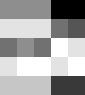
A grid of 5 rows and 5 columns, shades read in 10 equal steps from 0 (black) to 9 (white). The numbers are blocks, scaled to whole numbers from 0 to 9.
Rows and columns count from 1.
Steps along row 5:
same same down same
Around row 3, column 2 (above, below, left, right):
8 9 4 4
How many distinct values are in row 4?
2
